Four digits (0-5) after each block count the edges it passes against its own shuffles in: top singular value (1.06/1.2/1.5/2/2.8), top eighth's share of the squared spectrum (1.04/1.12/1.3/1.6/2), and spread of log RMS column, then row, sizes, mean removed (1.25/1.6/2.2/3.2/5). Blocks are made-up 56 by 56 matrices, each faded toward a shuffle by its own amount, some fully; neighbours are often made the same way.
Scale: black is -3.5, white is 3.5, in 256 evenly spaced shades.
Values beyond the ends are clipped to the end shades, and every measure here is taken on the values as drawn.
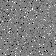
0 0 0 0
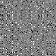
4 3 2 2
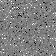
0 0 0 0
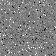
0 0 0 0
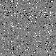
1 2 1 2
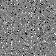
1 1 1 0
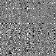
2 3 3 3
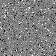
0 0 0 0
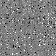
3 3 1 1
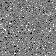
0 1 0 0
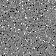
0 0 0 1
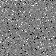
2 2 0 0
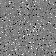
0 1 0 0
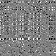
4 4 2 3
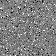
0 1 0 0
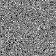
3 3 1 1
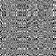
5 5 3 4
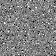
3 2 0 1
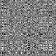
4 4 2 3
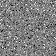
1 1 0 0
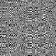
4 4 3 3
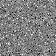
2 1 0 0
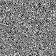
0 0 0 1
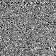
0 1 0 2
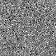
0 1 0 2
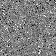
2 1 0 0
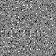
3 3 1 1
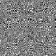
4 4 2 2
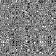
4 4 2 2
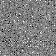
3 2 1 1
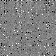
3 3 1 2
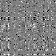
4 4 2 2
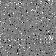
3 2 0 0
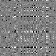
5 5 3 3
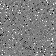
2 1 0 0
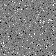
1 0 0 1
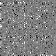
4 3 2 2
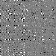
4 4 2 2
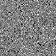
3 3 1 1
